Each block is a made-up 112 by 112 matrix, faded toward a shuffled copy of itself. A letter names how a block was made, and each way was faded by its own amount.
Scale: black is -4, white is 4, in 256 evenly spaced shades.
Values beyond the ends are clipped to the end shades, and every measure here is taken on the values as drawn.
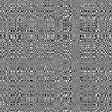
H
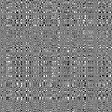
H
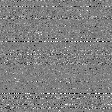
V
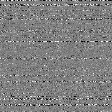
V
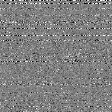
V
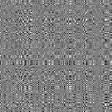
H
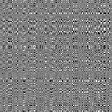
H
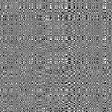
H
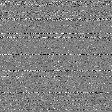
V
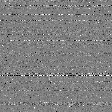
V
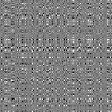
H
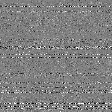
V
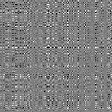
H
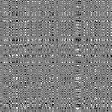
H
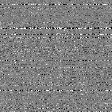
V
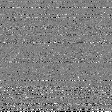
V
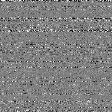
V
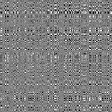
H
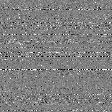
V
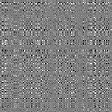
H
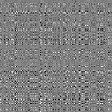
H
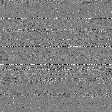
V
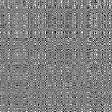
H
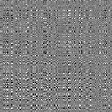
H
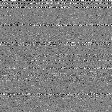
V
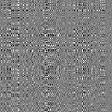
H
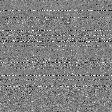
V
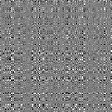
H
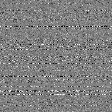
V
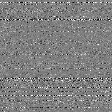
V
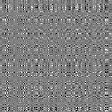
H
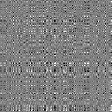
H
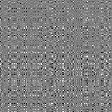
H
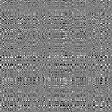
H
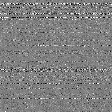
V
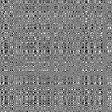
H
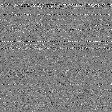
V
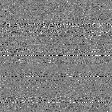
V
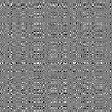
H
